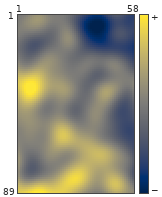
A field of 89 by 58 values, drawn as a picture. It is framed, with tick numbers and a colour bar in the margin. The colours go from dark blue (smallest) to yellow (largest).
The histogram is bell-shaped. The ninth with the lowest average is the top right. Values rise toward the bottom left. On average the colour sits 50% of the way up the scale. The field is smooth, with broad soft blobs. There are no lone odd cells. The halves do not mirror each other.
